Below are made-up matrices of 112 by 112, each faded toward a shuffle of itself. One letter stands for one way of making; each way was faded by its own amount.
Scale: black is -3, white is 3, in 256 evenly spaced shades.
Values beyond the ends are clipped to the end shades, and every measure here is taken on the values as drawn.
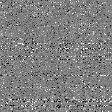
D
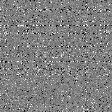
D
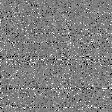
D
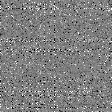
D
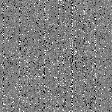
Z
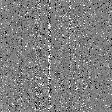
Z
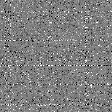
D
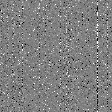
Z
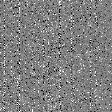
Z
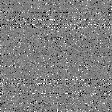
D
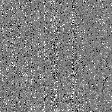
Z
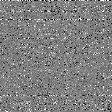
D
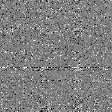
D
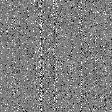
Z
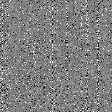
Z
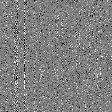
Z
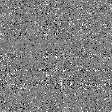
D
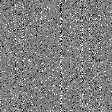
Z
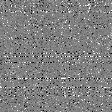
D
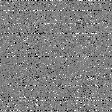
D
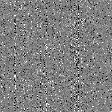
Z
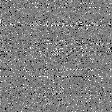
D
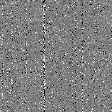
Z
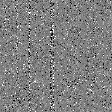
Z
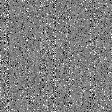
Z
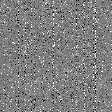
Z
